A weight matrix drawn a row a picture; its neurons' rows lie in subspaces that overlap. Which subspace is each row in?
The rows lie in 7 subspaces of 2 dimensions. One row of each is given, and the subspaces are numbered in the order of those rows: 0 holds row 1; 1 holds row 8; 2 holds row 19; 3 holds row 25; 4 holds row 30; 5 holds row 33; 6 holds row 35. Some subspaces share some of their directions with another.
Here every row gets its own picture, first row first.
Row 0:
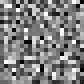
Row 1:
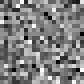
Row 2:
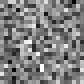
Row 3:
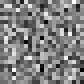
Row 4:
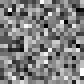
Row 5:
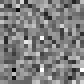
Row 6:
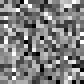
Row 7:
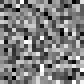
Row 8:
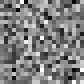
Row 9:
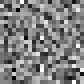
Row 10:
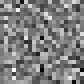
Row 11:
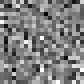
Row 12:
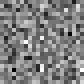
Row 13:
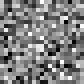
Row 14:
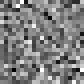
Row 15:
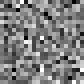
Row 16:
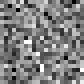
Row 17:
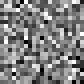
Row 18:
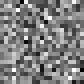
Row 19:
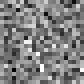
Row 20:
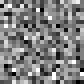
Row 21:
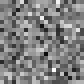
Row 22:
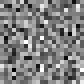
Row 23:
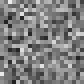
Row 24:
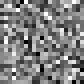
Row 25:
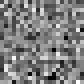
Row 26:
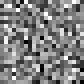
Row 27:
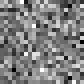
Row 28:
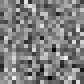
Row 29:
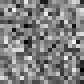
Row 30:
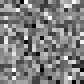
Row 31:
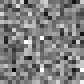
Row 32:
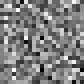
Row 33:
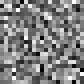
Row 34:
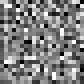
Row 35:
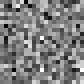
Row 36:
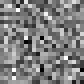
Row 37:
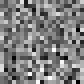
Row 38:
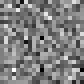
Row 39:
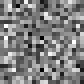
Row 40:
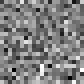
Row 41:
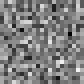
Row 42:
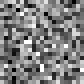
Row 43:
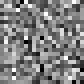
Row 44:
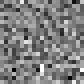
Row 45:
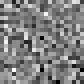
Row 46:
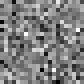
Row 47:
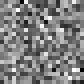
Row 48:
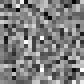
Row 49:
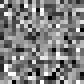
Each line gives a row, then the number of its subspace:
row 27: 4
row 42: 2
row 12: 0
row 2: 2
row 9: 5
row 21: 1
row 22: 0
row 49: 3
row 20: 3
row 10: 5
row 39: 6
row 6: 4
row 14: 0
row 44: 6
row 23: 2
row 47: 1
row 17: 2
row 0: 4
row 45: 1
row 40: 6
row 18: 1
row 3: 0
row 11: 1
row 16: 2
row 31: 5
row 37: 3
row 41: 0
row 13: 6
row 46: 1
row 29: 5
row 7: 6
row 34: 4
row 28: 3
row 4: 5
